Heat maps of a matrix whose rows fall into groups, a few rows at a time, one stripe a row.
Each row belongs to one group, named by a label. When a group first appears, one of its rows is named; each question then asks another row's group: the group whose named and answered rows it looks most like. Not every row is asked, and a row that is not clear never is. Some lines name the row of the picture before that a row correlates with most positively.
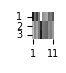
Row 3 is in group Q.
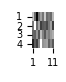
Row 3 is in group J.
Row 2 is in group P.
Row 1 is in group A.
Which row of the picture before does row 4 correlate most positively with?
1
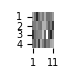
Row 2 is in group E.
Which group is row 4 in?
J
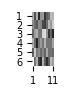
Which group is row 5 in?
P
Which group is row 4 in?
A
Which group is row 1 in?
J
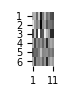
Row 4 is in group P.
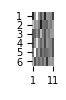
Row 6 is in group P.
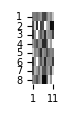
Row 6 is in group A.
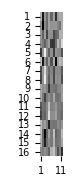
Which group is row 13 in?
Q
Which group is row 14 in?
A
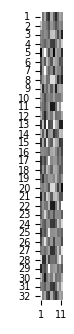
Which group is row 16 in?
E
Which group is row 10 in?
A
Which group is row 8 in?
E
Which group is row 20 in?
E
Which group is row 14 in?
J
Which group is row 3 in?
E
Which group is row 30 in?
A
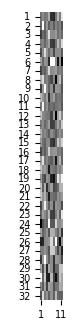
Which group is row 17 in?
P
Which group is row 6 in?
E
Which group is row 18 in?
Q
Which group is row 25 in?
E
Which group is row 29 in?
J
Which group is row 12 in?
P
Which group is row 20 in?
J
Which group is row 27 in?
E
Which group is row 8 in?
P
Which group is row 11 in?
P
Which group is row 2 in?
P
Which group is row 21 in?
Q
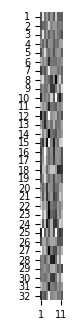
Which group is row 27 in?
Q
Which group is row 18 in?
E
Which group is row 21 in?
J
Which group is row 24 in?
J
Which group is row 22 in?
Q
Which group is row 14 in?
Q
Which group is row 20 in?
J
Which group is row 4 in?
J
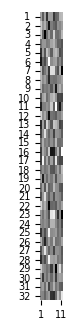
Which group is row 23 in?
E
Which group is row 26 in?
A
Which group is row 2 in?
Q
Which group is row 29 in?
P
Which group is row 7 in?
E
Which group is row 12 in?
Q
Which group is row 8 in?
Q
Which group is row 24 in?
E
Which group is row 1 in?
J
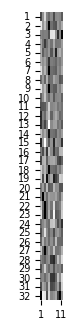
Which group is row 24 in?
E
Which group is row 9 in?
Q
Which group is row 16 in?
J
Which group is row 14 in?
Q
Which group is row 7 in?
Q
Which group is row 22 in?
A
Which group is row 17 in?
E
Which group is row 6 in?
Q
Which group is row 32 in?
E
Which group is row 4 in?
A
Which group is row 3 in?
E
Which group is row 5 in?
P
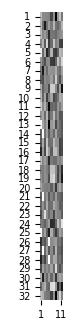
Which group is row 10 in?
J
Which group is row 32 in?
P
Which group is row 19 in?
E
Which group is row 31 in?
E
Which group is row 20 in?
P
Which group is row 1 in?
P
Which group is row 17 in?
Q
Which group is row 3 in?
Q
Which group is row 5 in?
J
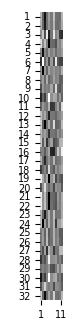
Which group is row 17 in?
A
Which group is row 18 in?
J
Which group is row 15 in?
J
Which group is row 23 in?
A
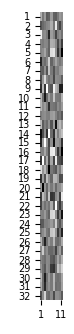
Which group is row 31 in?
A
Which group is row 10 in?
A
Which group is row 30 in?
A
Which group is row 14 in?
J
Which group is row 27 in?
P
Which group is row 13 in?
P
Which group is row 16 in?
E
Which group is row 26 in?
A
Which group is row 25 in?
E
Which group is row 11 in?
Q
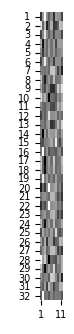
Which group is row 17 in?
A
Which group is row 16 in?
P
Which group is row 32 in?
P
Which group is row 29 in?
A
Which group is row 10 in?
Q
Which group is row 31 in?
J
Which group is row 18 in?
A
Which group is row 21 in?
E
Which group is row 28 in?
Q
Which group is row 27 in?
E
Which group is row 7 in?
E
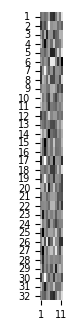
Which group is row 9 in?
E
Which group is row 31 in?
A
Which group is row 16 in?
A
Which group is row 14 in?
Q
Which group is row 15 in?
A
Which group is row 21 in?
E
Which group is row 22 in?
E
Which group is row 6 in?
E
